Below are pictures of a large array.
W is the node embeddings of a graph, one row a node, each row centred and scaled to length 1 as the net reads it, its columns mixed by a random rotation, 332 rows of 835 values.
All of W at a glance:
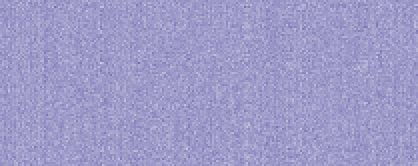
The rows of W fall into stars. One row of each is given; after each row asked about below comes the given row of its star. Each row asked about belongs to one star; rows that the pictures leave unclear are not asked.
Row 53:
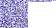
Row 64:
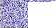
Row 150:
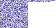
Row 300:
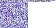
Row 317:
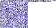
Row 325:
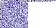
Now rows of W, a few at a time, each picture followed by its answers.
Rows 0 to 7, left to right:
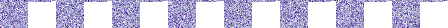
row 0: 64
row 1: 317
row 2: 150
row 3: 325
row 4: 300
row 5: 317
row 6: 300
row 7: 150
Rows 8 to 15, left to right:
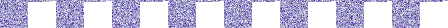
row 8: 53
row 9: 53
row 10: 300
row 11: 53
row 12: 300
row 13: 325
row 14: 300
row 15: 300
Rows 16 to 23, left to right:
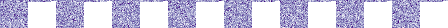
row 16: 317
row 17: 53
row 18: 150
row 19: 150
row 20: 150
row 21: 150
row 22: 150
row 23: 64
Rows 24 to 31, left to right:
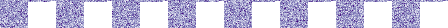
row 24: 300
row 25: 64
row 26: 300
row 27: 150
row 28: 317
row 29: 53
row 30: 325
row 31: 325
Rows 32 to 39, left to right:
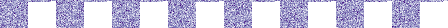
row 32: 150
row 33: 300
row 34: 325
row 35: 64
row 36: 150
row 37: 325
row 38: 317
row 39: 53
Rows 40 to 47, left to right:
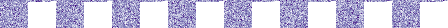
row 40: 150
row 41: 64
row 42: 53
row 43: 300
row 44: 53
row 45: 150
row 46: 325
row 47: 53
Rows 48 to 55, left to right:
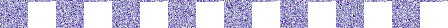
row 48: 317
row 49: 53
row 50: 53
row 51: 317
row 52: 53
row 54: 150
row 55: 53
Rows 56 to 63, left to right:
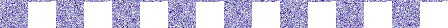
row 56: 325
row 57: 64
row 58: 150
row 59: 64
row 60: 150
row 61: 317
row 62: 325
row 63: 300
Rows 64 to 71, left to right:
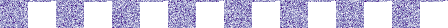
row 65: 300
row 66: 64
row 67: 317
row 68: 53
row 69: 64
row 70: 53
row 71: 325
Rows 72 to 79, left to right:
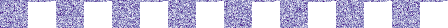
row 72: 64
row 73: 317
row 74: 150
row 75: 150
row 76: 53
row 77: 317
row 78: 53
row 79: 300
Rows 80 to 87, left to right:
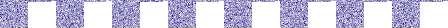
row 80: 317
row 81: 300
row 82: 317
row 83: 64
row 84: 325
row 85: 300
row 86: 317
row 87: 325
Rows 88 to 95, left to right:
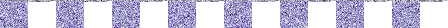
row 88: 150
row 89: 325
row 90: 300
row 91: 300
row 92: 325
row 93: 300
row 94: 150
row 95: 300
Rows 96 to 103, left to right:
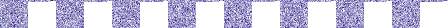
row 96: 325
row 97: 317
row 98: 300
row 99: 53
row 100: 325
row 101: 325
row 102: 325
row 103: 300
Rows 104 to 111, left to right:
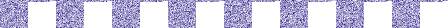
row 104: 317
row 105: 64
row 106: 300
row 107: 300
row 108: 64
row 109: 53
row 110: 53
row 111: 150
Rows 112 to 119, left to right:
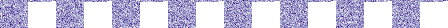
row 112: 325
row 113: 64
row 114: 300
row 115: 300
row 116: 325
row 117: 150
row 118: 53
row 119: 150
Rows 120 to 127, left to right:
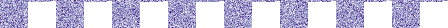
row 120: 325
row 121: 325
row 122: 317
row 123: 64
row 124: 300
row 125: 300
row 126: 317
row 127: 300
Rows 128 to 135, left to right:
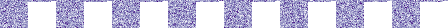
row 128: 64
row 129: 64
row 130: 300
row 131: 300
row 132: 64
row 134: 300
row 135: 325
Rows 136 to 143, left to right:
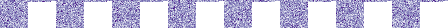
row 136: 317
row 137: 64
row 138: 317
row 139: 325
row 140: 53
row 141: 300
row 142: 325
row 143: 317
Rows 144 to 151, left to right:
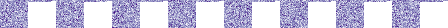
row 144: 64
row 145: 53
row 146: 64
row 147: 150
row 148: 300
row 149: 300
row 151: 53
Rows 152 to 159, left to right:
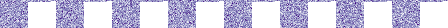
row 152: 300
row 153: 325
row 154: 64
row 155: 317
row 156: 325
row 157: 150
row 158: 64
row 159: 300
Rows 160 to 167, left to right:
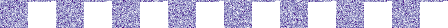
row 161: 64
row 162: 150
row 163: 317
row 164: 300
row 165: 53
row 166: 64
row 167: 150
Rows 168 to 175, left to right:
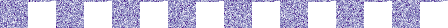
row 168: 53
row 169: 64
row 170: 317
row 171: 64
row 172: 150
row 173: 150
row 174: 317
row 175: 317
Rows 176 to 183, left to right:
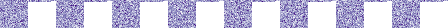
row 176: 150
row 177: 317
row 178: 53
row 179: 300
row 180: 53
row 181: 53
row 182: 317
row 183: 53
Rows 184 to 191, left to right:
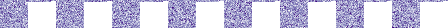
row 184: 64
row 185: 317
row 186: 64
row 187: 53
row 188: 300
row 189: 53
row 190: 150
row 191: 64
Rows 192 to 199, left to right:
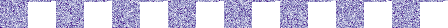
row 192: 64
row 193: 150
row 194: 64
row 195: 150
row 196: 317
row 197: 53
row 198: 300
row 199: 64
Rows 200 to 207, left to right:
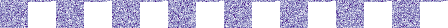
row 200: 317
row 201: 317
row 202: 300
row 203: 64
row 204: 64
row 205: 325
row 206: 300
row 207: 325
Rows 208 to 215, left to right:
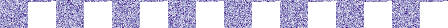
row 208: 317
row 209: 53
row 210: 150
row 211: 150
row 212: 300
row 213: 53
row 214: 53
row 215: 150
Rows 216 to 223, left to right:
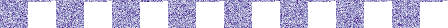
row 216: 53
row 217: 300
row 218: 317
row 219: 317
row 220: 64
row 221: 300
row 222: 325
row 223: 300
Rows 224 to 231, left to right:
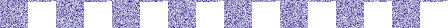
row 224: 64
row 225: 317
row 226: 300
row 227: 53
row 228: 64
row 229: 325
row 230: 300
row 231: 150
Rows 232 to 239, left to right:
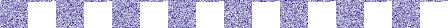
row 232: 53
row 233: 317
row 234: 64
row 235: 64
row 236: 150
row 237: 150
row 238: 300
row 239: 325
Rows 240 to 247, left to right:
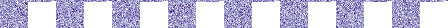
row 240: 317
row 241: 317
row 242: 317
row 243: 64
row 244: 317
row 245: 150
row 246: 64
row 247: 53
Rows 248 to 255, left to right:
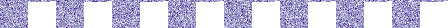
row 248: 150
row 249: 150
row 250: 317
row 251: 64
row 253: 150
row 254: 150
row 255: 53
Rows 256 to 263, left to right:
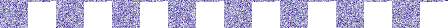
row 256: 300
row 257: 325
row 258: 325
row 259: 325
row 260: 300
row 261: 325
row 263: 317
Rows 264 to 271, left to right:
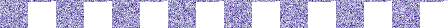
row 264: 64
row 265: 317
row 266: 64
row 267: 317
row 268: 325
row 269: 317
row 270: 300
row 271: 53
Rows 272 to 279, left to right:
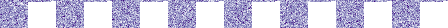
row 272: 317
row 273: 300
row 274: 150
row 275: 150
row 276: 325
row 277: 64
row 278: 150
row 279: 300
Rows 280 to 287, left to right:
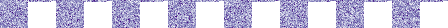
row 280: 317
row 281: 150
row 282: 53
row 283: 325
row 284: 325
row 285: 150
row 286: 150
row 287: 317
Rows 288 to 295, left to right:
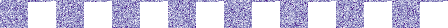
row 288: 53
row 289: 150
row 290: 64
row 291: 150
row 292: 317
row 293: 300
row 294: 53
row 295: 317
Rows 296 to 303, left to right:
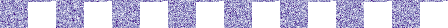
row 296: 53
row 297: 53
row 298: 150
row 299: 300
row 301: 300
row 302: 64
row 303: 300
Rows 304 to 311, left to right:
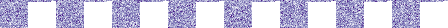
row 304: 317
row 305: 325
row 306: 53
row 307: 64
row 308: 53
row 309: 64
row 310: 150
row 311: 53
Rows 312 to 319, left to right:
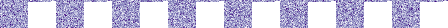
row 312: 53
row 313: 150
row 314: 53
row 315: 150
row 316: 317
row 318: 317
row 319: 317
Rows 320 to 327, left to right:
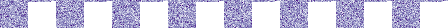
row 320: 317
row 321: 300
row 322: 64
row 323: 64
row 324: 150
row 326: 317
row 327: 325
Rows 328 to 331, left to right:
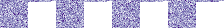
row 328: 53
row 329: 325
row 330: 53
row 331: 300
